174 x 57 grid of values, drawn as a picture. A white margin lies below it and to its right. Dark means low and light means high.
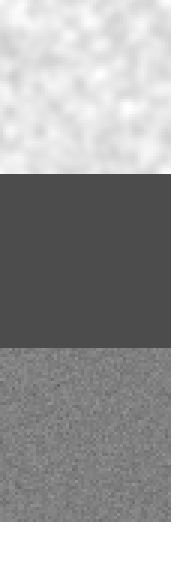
It is made of 3 by 1 panels. Panel 1,1: very high, blotchy, faint in contrast. Panel 2,1: low, flat. Panel 3,1: middling, fine-grained, faint in contrast.
